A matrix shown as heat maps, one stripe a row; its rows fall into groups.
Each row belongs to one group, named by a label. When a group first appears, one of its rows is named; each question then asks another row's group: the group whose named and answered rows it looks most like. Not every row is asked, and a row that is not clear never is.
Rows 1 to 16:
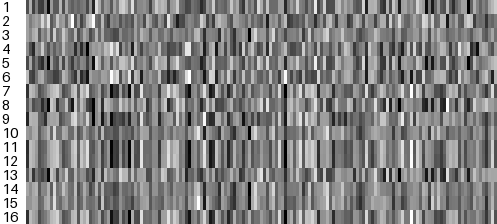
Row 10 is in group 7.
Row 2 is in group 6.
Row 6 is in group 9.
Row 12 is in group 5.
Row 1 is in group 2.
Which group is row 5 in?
2
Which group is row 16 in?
5
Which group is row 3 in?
7
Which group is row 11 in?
5
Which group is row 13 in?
2
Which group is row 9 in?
5
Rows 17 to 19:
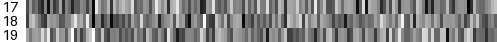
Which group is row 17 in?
2
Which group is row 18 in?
5
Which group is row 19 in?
6
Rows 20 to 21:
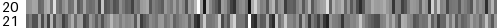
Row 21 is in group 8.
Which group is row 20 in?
7
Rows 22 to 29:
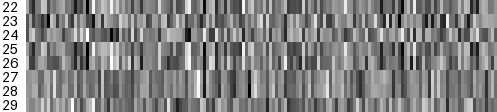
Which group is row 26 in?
9
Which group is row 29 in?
6
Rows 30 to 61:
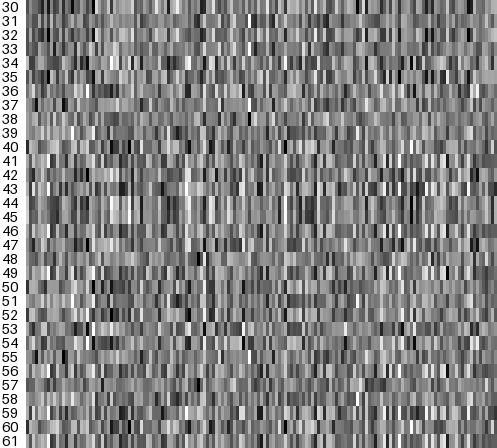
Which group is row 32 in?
2
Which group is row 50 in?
5
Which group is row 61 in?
6
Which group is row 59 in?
6
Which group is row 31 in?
8
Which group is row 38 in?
7
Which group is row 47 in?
9
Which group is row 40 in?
5
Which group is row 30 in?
2
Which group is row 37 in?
8
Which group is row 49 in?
6
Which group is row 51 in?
6
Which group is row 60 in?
5
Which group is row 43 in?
6
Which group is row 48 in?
8
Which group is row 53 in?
9
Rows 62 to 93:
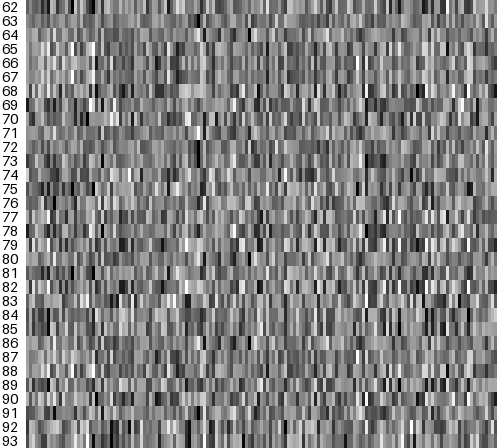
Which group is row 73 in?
8
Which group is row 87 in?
6
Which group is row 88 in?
6
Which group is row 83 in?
5
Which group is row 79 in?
6
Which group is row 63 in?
8
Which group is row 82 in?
6
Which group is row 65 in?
6
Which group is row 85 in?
2
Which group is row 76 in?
8
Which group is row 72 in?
8
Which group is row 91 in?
8
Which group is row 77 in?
6
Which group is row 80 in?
7
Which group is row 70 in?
9
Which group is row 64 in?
7
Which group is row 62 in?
2
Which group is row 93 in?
5
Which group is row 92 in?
5
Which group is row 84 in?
2
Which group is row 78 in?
8
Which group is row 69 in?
8
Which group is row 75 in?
2
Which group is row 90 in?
6
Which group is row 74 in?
9
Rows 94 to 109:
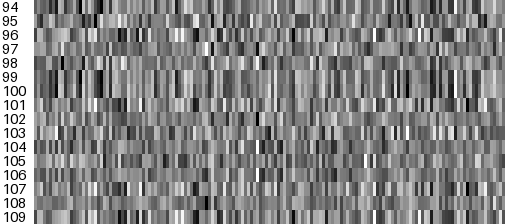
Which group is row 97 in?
7
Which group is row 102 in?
7
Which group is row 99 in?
2
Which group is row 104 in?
8
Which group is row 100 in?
2
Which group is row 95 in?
9
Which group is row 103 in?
6
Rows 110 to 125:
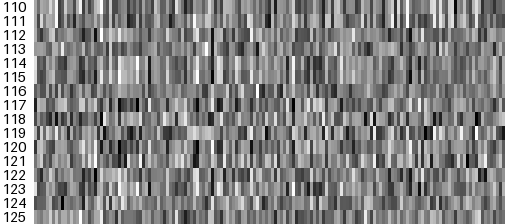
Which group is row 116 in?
8
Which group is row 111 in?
6
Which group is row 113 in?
7
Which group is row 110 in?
6
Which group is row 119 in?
6
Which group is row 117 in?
5
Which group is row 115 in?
9
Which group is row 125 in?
6
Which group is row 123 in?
9
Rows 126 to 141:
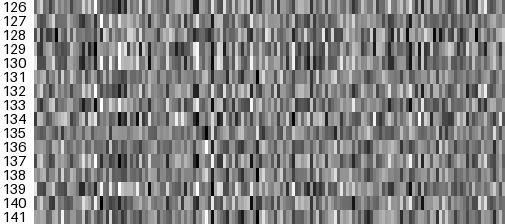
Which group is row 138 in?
7
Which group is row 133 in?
9
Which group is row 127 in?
9
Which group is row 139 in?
9
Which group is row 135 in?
8
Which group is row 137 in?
5
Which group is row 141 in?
7
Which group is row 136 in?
7
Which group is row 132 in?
5
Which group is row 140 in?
5
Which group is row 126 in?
5
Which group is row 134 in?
5
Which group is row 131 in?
7
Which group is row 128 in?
2
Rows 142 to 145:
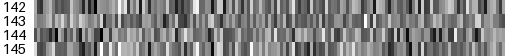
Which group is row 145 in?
9
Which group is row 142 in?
9
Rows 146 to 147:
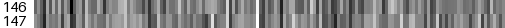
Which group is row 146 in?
8
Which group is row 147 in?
8
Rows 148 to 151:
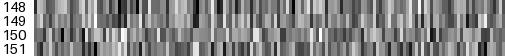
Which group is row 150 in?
8
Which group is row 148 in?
5
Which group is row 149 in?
5
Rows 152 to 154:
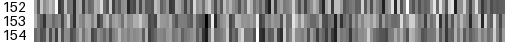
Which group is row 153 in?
8
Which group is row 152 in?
6
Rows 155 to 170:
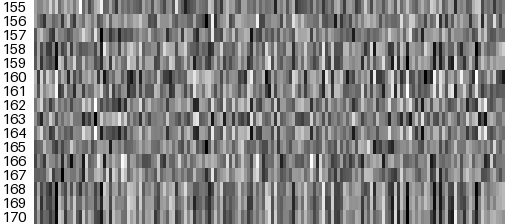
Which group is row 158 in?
2
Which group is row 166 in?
8
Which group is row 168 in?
2
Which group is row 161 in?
6
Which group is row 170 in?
2
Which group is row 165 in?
8
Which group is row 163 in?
9
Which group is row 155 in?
6
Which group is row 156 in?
8
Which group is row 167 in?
8
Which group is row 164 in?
5
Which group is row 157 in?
5
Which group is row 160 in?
6
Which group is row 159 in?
2
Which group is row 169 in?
2
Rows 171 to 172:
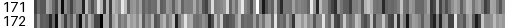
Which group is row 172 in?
2
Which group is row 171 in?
8
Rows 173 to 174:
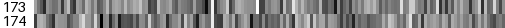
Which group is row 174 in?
5
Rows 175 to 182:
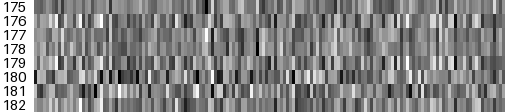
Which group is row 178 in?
7
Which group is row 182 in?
6
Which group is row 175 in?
8
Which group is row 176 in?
6
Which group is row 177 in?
7
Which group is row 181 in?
9
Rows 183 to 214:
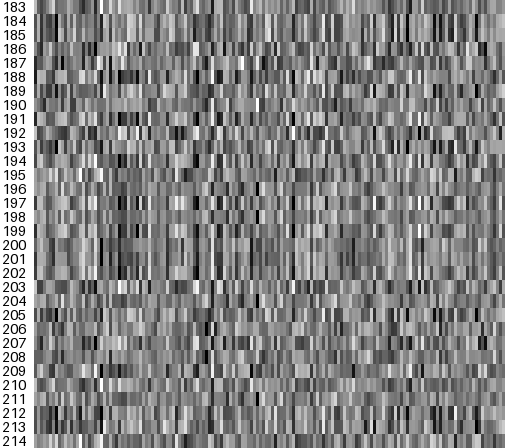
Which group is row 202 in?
5
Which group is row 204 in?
7
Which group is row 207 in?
9
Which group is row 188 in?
5
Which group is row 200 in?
5
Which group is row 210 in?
9
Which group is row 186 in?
9
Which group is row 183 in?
9
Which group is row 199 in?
5
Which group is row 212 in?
2
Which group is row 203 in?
9
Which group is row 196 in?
7
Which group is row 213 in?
2
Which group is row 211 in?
7
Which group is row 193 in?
2
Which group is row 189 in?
2
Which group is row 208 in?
8
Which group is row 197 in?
5
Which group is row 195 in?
6
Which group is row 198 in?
7
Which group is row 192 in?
9
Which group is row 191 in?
5
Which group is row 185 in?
2
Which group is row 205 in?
2
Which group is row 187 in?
8
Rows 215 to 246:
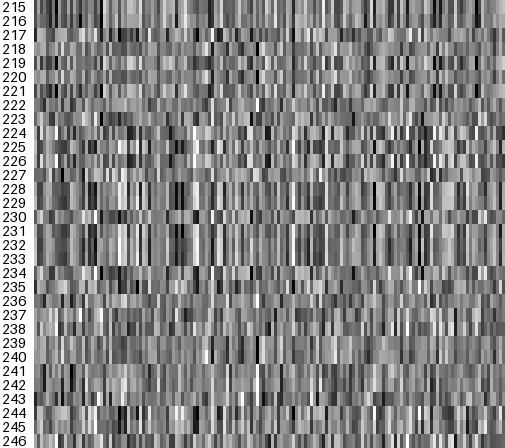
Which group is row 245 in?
5
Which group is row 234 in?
5
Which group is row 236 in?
8
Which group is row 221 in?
2
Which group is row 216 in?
2
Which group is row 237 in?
6
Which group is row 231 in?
9
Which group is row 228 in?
9
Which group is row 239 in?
7
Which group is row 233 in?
9
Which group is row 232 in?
9
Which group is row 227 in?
8
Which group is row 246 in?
6
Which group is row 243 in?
8
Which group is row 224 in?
6
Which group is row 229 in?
9
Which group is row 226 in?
6
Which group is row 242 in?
8
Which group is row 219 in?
2
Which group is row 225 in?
9
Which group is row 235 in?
5
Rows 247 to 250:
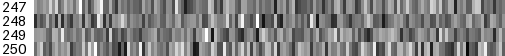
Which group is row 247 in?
6
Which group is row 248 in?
8
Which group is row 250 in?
5
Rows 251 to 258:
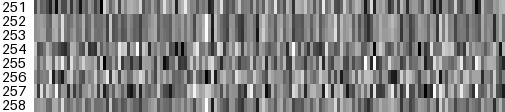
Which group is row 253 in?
7
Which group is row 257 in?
6
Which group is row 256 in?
8
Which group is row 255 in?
6
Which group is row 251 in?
2
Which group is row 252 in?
7
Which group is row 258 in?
7
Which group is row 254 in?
9
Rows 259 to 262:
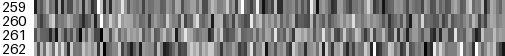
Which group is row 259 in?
8
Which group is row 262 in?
6
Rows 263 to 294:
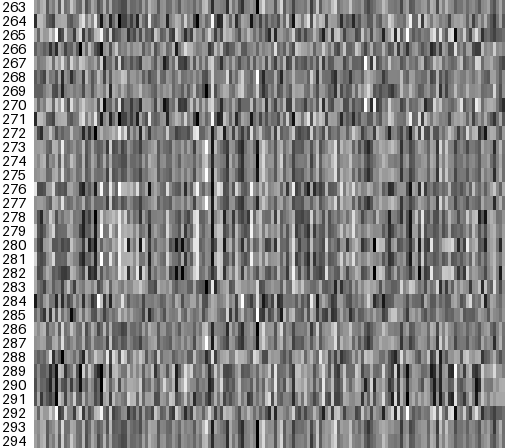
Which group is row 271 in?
5
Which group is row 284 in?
8
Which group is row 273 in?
7
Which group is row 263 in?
7
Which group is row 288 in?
8
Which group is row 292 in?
6
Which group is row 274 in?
7
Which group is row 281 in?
9
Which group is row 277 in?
7
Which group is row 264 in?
5
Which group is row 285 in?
8
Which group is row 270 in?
6
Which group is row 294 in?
7
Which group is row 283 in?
8
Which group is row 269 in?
8
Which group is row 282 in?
9
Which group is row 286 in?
7
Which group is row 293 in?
7
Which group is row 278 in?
9
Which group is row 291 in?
2
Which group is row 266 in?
2
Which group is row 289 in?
2
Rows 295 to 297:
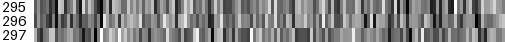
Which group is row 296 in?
2
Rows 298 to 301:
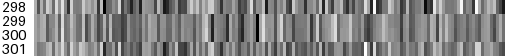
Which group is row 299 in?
7
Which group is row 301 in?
6
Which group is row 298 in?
6
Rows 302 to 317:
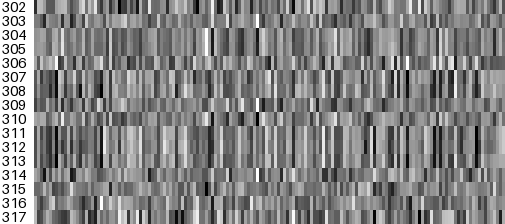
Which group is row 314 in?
8
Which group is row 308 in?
2
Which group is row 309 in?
8
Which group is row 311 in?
2
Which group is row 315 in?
8
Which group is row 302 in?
5
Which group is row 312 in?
2
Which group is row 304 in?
7
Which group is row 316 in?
9
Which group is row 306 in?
6
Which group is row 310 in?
7
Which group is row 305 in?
7
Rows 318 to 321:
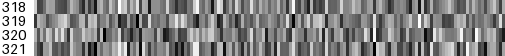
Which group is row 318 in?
9
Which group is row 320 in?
6
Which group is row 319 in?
5
